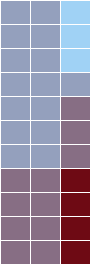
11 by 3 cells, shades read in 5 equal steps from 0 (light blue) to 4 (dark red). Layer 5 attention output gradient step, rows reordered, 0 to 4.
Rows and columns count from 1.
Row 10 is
2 2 4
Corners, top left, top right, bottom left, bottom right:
1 0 2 4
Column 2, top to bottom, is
1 1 1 1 1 1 1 2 2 2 2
